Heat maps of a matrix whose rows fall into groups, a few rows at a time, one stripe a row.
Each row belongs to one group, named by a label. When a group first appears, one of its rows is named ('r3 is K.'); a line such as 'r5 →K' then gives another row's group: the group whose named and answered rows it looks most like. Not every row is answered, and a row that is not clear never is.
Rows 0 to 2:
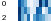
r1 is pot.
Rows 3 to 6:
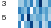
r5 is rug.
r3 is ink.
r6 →ink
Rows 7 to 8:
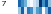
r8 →rug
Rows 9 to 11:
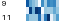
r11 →ink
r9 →pot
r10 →rug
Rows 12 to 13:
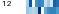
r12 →rug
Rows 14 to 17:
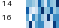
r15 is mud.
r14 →ink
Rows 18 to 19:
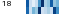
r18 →mud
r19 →ink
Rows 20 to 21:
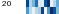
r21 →mud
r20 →pot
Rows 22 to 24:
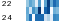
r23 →ink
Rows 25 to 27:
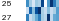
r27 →ink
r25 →mud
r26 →rug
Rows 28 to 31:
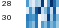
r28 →mud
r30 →pot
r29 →rug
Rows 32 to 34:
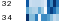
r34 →pot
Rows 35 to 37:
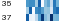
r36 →rug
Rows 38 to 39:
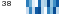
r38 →ink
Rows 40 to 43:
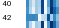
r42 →pot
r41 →mud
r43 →mud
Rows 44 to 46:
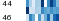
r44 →mud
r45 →mud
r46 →ink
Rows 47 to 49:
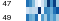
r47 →pot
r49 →pot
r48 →ink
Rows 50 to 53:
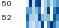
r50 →rug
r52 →ink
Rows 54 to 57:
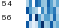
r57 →mud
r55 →pot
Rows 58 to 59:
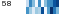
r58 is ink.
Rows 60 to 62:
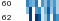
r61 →rug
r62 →rug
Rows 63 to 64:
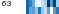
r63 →pot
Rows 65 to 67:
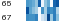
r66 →pot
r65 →ink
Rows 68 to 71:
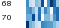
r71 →pot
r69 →ink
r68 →mud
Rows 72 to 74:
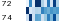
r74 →rug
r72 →rug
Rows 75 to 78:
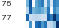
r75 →rug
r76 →rug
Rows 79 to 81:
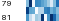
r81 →mud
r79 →rug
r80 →pot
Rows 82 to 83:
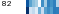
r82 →pot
